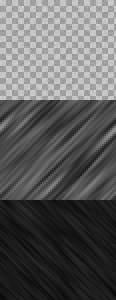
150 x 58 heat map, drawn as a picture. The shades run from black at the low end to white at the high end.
It is made of 3 by 1 panels. Panel 1,1: high, checkered. Panel 2,1: low, slanting up to the right. Panel 3,1: very low, slanting down to the right, faint in contrast.
